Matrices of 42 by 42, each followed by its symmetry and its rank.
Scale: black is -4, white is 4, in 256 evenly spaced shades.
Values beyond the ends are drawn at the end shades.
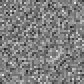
symmetric, full rank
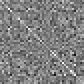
symmetric, rank five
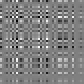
symmetric, rank one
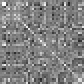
symmetric, rank five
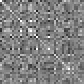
symmetric, rank five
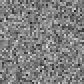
neither, full rank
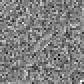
symmetric, full rank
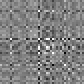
symmetric, rank three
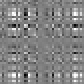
symmetric, rank two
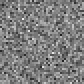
neither, full rank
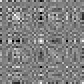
symmetric, rank three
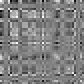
symmetric, rank three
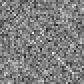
symmetric, full rank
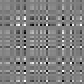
symmetric, rank one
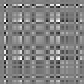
symmetric, rank one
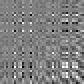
symmetric, rank two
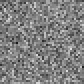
neither, full rank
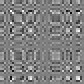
symmetric, rank two
